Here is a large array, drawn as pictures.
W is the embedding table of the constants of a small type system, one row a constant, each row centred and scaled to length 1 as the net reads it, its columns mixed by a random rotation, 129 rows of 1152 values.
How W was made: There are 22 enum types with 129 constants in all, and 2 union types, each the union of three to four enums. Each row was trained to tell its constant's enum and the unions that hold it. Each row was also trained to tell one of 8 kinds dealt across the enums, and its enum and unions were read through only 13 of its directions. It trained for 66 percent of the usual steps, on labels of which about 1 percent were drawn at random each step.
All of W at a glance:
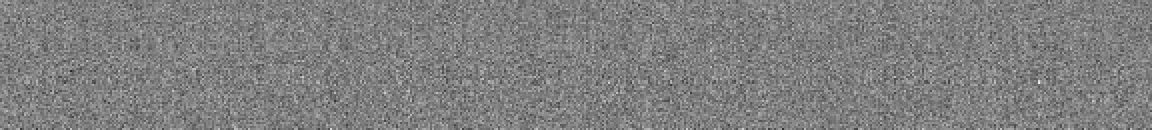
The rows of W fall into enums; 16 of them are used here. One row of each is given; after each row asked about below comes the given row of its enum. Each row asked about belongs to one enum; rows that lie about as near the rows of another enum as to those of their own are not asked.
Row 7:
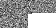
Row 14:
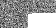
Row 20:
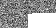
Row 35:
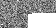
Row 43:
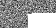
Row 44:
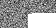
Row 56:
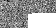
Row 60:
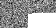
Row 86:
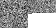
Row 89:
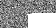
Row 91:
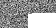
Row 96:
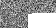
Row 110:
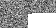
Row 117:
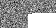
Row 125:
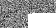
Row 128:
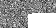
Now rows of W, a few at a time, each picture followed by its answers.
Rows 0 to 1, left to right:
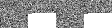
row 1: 110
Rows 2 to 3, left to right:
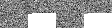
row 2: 44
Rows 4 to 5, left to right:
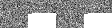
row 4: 117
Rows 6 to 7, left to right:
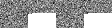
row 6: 60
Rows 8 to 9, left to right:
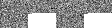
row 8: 125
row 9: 91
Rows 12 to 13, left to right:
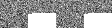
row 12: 35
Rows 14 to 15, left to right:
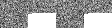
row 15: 60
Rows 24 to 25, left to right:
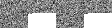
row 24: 60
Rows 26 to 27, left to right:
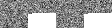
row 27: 20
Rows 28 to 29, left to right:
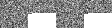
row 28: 43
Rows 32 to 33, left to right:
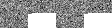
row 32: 110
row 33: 91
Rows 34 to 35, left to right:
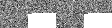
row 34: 43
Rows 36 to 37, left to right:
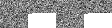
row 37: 44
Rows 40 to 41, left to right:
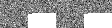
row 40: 128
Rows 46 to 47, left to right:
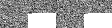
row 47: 125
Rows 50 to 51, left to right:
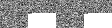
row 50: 56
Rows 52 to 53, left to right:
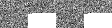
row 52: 110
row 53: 89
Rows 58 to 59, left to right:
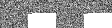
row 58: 43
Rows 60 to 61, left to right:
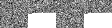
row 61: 91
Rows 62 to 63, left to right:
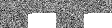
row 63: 110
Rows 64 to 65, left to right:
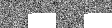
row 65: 43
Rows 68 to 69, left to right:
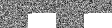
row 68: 56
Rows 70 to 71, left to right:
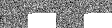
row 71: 117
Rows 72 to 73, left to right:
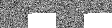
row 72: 20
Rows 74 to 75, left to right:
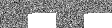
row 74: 117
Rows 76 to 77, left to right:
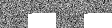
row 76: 91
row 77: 91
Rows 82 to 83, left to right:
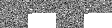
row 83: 117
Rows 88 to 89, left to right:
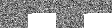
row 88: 20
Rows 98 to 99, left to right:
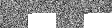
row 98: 43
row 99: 56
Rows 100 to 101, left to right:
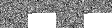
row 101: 96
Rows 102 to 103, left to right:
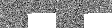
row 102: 20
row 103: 89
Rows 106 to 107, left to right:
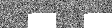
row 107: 56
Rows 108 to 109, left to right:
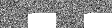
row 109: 89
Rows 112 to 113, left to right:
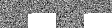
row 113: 125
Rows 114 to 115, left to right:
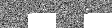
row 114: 20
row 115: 117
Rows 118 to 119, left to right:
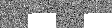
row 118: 56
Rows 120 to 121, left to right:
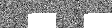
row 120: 14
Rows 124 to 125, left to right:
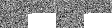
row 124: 110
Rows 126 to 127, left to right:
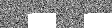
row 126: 89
